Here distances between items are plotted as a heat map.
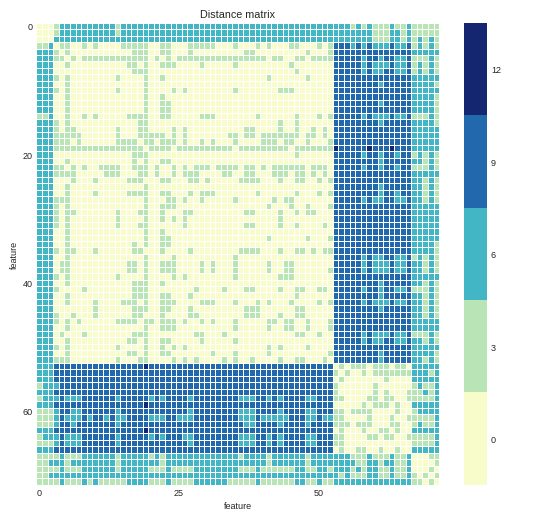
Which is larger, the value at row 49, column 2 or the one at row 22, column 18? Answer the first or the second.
the first
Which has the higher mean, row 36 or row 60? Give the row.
60
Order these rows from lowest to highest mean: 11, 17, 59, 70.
11, 17, 70, 59
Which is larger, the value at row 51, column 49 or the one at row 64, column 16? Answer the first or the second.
the second
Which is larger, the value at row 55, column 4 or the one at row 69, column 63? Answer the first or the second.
the first
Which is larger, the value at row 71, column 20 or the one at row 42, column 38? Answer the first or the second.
the first
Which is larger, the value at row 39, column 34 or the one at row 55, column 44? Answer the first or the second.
the second
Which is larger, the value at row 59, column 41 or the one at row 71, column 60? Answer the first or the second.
the first
